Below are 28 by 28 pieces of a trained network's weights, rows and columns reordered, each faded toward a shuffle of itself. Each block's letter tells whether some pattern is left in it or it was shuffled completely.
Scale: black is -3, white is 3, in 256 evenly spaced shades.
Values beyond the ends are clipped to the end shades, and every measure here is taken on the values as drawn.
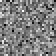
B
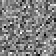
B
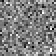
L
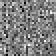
L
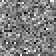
B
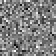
B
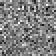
B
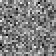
B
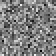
B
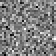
B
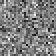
L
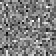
L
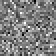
B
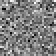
B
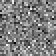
B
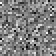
B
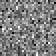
B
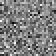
L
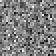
B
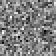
L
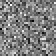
B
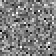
B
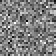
L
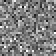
B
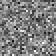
B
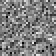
L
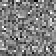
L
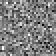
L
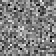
B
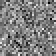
B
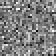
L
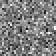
B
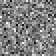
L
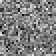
L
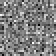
L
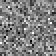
B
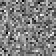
B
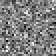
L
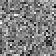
B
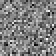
L
